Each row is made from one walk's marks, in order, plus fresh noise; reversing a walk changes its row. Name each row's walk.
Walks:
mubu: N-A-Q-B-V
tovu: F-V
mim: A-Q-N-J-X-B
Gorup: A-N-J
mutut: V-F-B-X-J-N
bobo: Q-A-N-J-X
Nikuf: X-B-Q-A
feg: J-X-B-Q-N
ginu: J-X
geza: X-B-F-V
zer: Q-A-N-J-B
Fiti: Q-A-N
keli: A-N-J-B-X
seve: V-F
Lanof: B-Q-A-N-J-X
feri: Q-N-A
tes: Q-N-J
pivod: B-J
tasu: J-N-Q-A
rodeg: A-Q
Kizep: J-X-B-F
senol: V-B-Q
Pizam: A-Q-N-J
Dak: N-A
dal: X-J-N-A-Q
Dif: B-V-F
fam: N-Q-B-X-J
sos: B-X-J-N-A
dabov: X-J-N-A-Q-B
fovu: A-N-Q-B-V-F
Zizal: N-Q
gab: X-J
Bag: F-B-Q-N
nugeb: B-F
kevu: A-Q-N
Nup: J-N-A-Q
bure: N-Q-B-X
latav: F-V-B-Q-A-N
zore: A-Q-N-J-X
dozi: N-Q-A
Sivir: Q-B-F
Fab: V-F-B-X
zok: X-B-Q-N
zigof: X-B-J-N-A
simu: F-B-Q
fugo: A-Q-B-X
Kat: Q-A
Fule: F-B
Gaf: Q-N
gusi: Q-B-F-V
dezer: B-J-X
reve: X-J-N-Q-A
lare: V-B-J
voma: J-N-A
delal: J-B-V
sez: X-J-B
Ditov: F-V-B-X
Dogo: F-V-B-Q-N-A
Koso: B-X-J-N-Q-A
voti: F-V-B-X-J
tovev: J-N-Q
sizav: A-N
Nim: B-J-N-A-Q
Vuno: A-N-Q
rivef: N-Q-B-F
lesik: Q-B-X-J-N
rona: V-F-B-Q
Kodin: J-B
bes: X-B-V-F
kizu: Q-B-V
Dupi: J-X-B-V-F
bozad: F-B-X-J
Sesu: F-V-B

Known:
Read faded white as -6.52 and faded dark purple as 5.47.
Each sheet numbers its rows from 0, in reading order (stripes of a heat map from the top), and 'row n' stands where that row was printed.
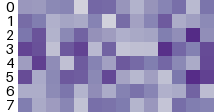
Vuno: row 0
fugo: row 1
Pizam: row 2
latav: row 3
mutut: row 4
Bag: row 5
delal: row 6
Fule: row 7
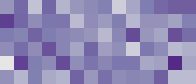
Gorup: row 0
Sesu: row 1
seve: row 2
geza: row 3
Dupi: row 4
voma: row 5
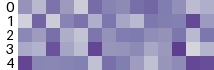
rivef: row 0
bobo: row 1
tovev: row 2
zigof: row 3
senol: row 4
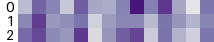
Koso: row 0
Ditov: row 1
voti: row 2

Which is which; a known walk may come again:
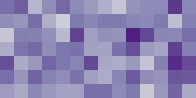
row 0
Pizam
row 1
tovev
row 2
fovu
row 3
Dif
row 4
Bag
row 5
seve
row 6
ginu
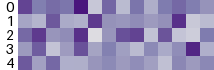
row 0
Dogo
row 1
zigof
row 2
voti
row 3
zore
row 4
lare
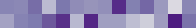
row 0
reve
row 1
feg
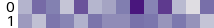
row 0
Koso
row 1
Dak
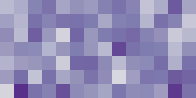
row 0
delal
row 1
feri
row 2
rivef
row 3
tasu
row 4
Vuno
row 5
Gorup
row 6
bes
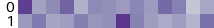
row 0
gusi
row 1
bozad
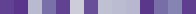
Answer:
latav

